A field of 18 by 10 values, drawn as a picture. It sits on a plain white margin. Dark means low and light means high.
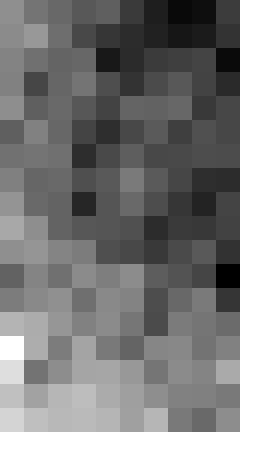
Slope: up to the bottom left. Ninth with the highest average: bottom left. Mirror symmetry: none. Stripes: none. Roughest part: bottom left.
